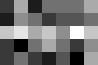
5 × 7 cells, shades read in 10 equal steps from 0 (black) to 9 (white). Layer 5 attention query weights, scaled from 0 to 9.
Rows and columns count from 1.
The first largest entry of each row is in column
2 2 6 4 7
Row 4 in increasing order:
0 2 2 4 4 5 6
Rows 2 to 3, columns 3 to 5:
4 2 3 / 6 7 5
